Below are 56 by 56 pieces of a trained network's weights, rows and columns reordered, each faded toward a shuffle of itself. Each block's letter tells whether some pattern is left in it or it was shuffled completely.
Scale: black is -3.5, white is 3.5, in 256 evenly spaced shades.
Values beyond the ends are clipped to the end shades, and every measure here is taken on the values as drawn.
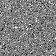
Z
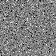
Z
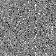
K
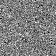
Z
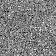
Z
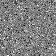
Z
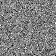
Z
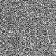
K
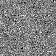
K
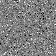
Z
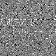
K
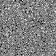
Z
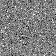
Z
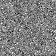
Z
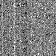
K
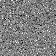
Z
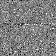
K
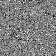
Z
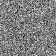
Z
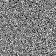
Z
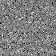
Z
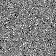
Z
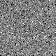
Z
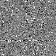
K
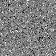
Z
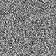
K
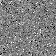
Z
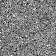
Z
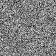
Z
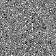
K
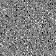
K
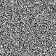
Z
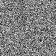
Z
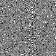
K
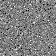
Z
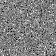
Z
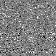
K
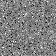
Z
